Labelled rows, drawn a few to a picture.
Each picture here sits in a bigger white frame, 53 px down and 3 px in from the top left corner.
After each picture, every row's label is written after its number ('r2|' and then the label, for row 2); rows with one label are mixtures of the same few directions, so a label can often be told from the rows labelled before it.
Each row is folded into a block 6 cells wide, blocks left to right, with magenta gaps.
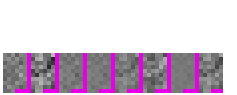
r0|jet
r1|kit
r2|jet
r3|jet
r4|kit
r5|kit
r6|jet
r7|kit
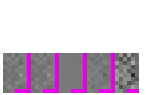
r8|jet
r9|jet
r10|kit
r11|jet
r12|jet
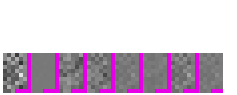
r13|jet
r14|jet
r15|kit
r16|jet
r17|jet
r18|kit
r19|jet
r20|jet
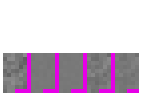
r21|kit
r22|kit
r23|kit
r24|kit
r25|kit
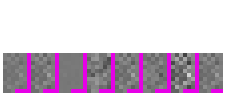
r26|jet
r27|jet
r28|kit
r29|kit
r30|jet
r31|jet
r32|jet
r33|jet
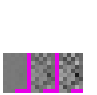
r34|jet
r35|jet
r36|jet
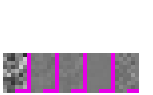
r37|kit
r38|kit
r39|kit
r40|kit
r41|jet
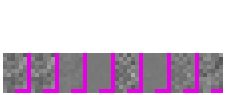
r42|kit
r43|kit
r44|kit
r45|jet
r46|jet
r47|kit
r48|jet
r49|kit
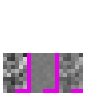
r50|kit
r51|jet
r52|kit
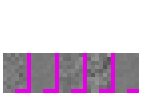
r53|jet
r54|kit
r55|kit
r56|kit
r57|kit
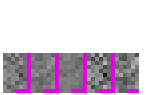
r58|jet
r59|kit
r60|kit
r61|jet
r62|kit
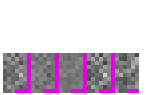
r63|jet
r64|jet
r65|kit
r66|jet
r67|kit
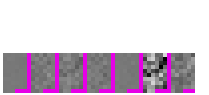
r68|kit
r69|jet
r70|kit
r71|jet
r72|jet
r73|kit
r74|kit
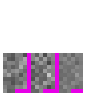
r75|kit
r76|jet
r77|jet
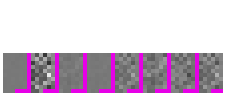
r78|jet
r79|jet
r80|kit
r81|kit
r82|jet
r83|kit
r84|jet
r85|jet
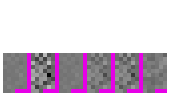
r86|jet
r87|jet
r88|jet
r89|jet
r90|jet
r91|kit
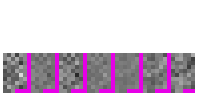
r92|jet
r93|jet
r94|jet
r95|jet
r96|kit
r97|kit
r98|kit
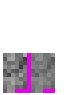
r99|kit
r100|kit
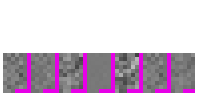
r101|jet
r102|jet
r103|kit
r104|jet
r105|kit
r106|jet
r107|kit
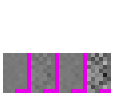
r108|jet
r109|jet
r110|jet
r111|jet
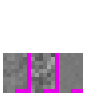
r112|kit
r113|kit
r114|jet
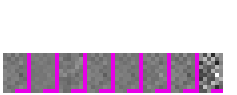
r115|jet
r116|jet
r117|kit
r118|jet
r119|jet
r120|jet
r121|jet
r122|jet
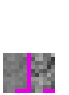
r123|kit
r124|kit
